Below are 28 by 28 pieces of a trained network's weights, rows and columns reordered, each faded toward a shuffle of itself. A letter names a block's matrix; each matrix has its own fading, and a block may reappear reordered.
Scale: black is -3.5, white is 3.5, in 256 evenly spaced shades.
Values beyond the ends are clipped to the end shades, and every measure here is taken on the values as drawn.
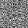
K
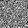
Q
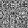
K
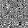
Q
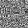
Q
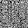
Q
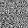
Q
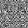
K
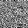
Q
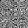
K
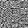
K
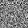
Q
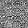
K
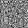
Q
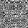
K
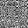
K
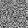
K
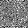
Q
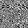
K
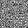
Q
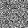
Q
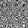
K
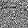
Q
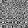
K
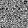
Q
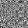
K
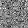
Q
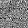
K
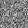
Q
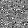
Q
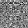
K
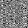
Q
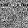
K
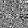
K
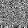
Q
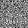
Q
